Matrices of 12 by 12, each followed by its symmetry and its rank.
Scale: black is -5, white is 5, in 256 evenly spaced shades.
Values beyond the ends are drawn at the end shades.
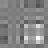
symmetric, rank one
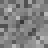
symmetric, full rank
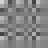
symmetric, rank one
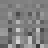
neither, rank two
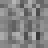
neither, rank two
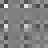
symmetric, rank one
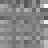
neither, rank two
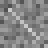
symmetric, full rank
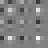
symmetric, rank one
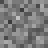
symmetric, full rank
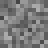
symmetric, full rank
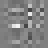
neither, rank two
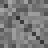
symmetric, full rank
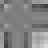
symmetric, rank one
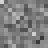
symmetric, full rank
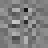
neither, rank two
